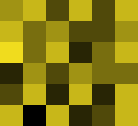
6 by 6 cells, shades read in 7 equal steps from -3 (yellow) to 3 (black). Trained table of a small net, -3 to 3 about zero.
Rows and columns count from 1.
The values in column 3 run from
-2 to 2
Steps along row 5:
down up down up down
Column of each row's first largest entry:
3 4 4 1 3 2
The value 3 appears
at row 6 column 2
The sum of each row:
-5 -2 -5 1 -1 0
